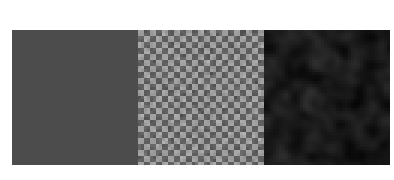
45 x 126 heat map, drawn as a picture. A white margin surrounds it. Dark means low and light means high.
The table splits into one row of 3 panels. Panel 1,1: low, flat. Panel 1,2: middling, checkered, strong in contrast. Panel 1,3: very low, blotchy, faint in contrast.
